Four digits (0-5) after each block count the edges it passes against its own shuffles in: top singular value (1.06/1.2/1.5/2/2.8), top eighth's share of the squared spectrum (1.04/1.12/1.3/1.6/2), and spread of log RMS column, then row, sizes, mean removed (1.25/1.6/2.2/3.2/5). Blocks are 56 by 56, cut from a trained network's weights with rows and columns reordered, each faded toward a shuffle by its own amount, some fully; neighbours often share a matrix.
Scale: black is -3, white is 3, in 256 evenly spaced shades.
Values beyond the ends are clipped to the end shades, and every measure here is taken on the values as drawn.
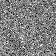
0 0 0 0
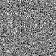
2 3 1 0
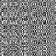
4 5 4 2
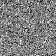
2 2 0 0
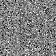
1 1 0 0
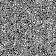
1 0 0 0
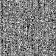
2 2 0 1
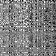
4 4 1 4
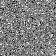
0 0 0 0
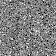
1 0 0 0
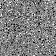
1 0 0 0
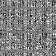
4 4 1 4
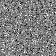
0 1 0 0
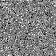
0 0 0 0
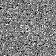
0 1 0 0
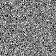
2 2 1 1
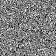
0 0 0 0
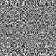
4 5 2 3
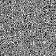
2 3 1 2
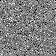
0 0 0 0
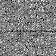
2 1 1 0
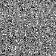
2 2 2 0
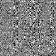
2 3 3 1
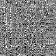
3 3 3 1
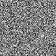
3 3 1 0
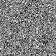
2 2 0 0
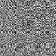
4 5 3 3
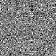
3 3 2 1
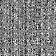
3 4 1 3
